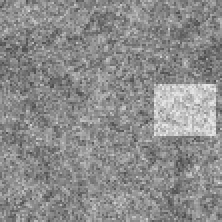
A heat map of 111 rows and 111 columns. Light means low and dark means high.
In the middle right lies a patch that is lower than the rest. The middle right is the ninth with the lowest average. The field is mottled with small blotches.
